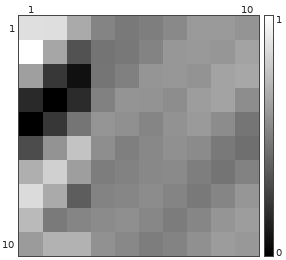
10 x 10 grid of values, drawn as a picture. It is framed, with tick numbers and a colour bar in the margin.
Seam: vertical, 30% of the way across, the right part calmer. Ninth with the lowest average: middle left. Grain: diagonal, up to the right.
